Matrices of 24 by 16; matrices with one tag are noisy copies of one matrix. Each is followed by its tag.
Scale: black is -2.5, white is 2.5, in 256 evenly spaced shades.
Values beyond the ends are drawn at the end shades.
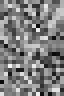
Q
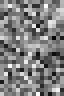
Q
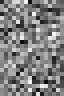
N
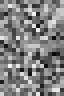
Q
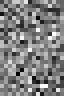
N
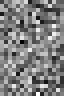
N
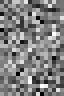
N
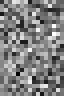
N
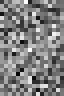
N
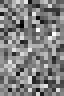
N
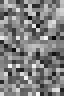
Q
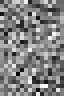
N
